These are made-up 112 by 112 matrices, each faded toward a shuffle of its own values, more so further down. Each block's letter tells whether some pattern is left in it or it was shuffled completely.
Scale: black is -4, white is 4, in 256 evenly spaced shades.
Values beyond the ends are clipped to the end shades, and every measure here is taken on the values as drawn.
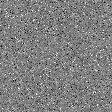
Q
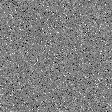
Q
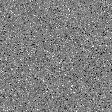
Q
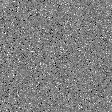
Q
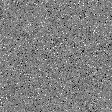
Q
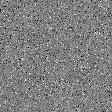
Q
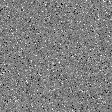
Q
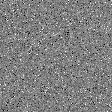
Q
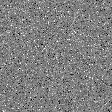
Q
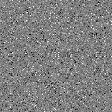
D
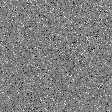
Q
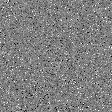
Q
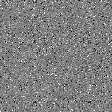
D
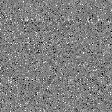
D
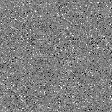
D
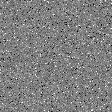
Q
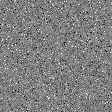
Q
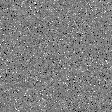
Q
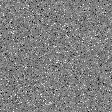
Q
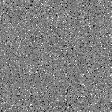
D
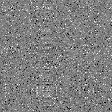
D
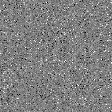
D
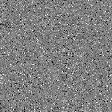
D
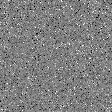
Q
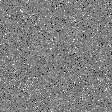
Q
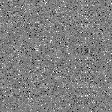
D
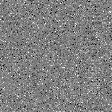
D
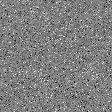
Q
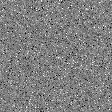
Q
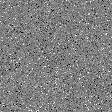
Q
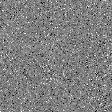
D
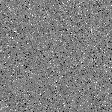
Q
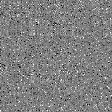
D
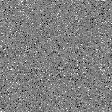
D
